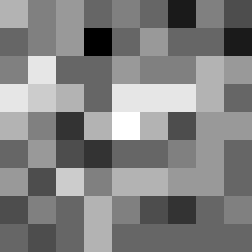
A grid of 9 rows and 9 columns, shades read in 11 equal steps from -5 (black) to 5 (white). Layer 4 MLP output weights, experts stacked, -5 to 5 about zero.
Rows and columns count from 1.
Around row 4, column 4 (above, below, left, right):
-1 2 2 4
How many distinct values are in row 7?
6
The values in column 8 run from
-1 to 2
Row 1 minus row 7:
1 2 -2 -1 -2 -3 -5 -1 -1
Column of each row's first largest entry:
1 3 2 1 5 2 3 4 4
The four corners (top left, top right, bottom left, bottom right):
2 -2 -1 -1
